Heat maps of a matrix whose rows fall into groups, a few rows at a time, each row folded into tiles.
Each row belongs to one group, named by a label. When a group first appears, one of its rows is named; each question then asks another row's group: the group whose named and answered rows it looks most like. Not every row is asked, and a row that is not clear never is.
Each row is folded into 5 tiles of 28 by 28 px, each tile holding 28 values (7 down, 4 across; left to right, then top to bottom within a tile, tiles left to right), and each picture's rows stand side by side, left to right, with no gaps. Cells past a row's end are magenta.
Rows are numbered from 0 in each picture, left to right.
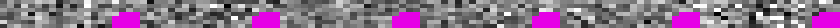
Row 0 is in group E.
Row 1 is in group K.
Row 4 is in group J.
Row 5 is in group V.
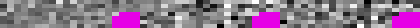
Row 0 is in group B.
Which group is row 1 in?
E
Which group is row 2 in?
K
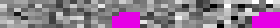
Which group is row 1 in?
E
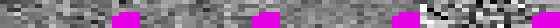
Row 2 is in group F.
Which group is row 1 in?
E
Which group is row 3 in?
V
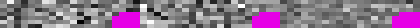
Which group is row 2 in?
K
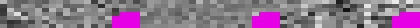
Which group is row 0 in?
B
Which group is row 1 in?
B
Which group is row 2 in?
E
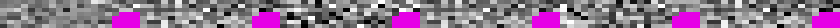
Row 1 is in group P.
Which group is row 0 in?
J
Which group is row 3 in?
P
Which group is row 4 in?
V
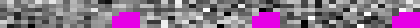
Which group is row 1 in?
P
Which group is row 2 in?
J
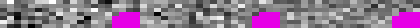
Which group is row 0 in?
F
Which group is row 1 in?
V
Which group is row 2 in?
P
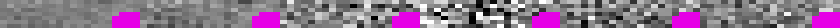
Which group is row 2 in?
E
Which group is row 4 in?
J
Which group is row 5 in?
J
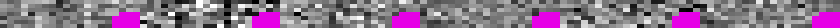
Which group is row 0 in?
E
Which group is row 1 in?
K
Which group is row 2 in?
V
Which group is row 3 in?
B
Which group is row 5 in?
B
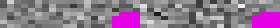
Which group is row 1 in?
V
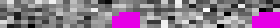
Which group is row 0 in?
F
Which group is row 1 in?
P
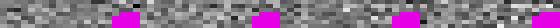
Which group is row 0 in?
P
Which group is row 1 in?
E
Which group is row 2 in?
K
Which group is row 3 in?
K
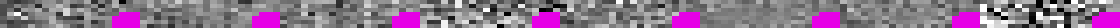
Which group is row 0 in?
B
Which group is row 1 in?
F
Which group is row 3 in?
P
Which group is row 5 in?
B
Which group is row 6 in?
B
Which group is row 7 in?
V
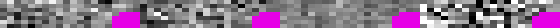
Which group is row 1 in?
B
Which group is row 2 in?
K
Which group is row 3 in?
V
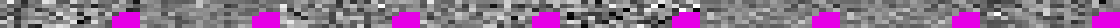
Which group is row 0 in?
F
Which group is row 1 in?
K
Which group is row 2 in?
V
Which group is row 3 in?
E
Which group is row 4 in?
J
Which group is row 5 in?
P
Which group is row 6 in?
P
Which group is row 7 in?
B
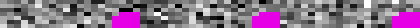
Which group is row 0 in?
P
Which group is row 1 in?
B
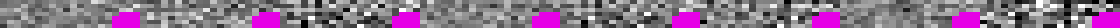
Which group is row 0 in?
J
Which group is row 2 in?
J
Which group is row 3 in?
E
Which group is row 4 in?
J
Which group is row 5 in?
K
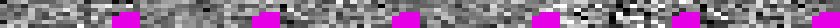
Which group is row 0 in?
K
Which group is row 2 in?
B
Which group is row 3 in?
J
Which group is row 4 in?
V
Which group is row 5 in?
B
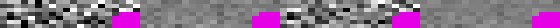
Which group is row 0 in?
J
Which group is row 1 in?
F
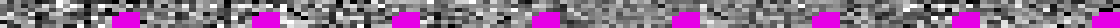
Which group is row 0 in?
K
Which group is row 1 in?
K
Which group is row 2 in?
V
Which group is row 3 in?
F
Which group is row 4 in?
B
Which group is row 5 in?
V
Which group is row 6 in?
K
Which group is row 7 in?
P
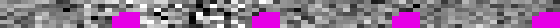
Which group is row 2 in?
P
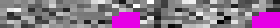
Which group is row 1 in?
F
